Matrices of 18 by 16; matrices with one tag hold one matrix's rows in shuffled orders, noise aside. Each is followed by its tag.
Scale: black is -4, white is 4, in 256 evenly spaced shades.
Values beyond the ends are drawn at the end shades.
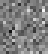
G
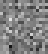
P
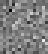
G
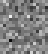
P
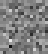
P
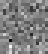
P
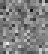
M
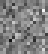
G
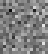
G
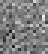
G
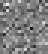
M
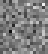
G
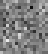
M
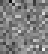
G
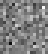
G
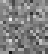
P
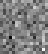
G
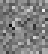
G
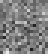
M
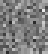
G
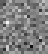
M
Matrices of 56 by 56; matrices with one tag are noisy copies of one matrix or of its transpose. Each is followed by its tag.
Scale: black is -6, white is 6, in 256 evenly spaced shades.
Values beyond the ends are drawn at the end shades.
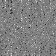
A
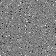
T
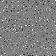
T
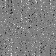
A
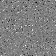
T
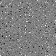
T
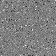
T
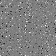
T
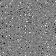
T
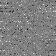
A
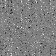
A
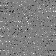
A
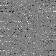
A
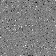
T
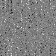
A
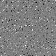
T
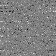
A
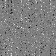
A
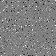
T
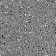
T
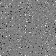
T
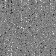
A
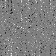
A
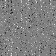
A
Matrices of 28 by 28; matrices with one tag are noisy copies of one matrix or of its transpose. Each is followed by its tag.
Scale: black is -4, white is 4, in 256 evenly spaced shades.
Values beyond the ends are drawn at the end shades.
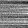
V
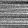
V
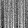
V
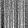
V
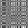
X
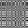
X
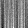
V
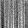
V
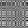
X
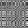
X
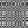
X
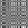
X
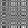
X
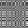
X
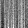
V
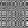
X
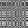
X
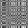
X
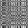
X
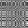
X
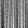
V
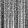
V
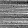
V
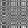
X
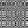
X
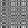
X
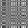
X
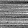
V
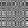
X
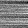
V
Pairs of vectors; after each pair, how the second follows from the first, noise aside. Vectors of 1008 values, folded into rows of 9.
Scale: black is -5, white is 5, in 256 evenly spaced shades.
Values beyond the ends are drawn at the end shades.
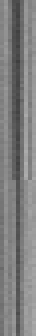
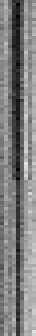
scaled up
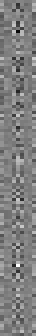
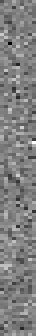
shuffled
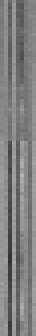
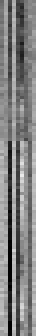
scaled up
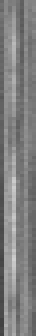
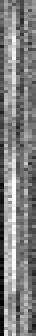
scaled up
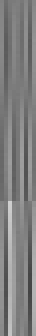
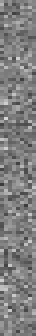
shuffled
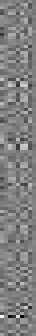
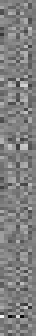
copied
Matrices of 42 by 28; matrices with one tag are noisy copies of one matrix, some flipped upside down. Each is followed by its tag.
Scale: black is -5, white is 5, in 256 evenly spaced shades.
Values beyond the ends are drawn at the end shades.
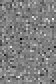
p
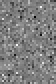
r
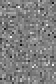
p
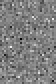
p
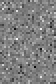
r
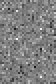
r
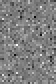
r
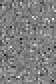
p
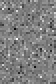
r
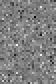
r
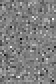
p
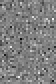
p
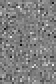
p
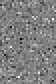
p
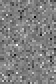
r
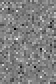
r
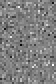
p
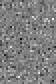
p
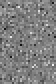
p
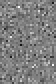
p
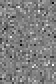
p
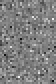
p
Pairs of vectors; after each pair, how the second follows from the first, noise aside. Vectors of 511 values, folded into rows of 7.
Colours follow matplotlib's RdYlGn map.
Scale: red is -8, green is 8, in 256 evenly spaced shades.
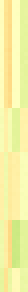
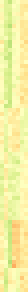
negated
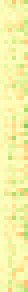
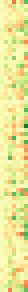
scaled up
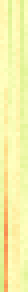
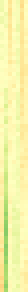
negated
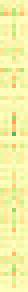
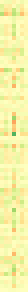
copied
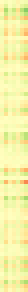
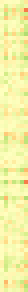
sign-scrambled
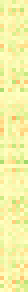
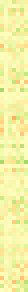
copied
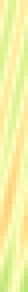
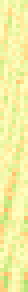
sign-scrambled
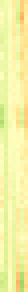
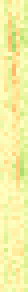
wrapped around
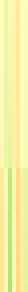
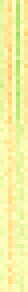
reversed
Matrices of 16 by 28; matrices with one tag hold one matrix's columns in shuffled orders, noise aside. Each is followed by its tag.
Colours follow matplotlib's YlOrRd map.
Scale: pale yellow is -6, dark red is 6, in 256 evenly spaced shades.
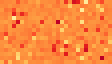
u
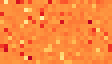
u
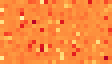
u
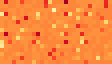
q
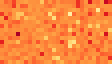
q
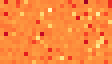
q
